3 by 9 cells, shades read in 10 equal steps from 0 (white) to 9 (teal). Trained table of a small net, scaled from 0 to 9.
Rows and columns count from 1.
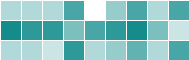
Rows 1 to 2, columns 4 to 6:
7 0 4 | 5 7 8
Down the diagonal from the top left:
3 8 2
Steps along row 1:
same same up down up up down up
